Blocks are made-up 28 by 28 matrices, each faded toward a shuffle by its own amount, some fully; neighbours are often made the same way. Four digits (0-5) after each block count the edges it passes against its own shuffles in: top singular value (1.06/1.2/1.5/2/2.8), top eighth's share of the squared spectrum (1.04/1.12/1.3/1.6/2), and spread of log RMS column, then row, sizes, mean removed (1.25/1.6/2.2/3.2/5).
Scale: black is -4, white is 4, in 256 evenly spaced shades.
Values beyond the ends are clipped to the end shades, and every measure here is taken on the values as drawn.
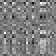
4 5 3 2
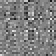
4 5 2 2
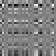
4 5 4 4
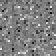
0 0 0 0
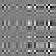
4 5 4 4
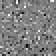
0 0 0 0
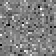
0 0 0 0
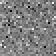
0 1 0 0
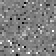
0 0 0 0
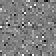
2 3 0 1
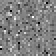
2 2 0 0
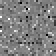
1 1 0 0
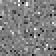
1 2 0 0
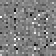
3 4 2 1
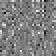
3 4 2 1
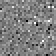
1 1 0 0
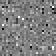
3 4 1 0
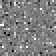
1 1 0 0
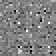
2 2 1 1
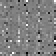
2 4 2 1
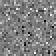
0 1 0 0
